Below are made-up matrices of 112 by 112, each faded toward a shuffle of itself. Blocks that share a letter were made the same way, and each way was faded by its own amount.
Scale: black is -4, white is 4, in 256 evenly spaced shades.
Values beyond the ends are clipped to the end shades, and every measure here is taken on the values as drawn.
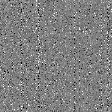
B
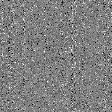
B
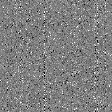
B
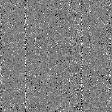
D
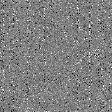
B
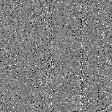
B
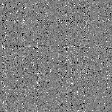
D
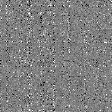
D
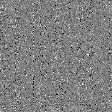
B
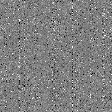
B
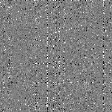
D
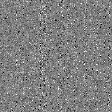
B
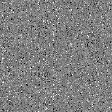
B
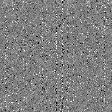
B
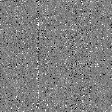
D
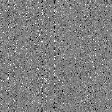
B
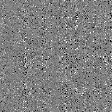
D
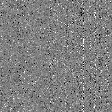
B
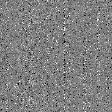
B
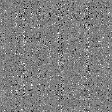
D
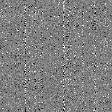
D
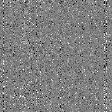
D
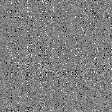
D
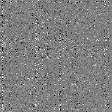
D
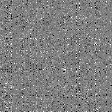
D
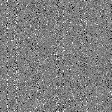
B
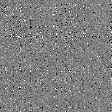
D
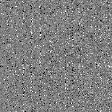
B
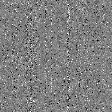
B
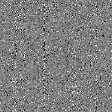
B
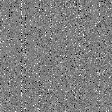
B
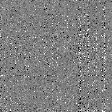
D
